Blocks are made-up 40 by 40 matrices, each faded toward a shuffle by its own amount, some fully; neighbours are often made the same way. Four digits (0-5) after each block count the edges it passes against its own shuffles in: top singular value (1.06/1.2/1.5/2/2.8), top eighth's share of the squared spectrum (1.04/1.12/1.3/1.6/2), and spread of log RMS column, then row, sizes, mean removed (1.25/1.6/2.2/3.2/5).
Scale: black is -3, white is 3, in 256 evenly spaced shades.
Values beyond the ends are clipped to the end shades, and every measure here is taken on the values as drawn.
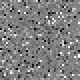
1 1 0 0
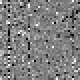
2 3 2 0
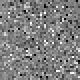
1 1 1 0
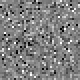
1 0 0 0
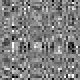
4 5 3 3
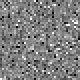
1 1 0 0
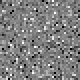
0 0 0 0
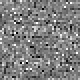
2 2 0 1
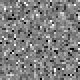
2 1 0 0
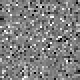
1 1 0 0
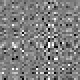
4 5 3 3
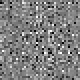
3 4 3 2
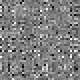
3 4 2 2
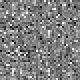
3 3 1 1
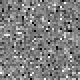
1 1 0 0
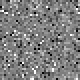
0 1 0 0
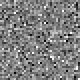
0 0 0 0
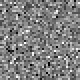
0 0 0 0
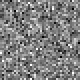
0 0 0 0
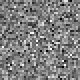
0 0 0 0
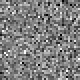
0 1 1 0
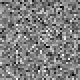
0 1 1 0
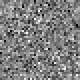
0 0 1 0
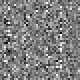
1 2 3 0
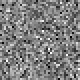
0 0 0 0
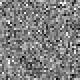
0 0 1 0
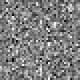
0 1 2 0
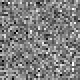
1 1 2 0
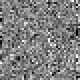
1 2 2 0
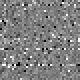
2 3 0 2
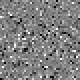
2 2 0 1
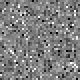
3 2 0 1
